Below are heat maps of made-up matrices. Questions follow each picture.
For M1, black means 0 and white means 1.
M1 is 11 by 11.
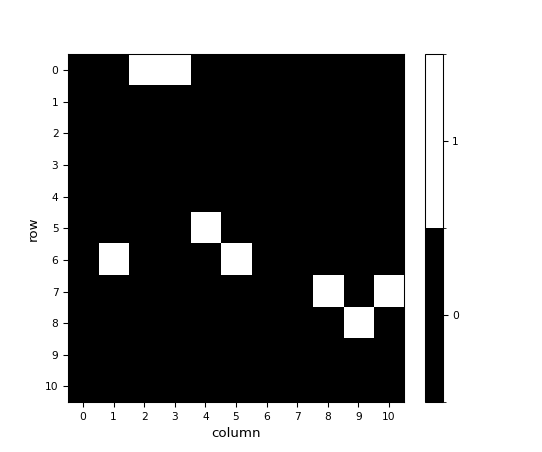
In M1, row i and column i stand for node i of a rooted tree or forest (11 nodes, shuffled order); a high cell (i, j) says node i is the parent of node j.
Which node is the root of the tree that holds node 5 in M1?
6
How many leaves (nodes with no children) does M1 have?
6
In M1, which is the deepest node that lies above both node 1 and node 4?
6
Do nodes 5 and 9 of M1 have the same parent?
no
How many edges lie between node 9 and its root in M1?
2
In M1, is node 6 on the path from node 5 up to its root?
yes
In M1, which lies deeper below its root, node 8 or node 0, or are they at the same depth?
node 8
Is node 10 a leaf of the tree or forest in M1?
yes
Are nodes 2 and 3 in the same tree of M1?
yes
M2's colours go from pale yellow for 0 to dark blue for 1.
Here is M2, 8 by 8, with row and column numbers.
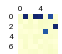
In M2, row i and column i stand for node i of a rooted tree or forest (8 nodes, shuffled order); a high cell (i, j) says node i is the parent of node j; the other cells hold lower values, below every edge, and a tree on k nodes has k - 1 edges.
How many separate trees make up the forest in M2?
2
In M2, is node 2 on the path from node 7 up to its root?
yes
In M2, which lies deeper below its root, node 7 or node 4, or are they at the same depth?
the same depth
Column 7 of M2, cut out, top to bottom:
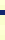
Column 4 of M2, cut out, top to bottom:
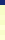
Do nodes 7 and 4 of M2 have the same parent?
no
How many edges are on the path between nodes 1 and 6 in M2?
2
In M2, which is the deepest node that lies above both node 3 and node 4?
0
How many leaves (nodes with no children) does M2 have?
5
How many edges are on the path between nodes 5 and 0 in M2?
2
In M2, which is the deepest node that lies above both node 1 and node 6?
0
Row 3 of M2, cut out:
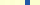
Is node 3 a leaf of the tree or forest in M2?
no
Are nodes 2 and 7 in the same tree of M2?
yes
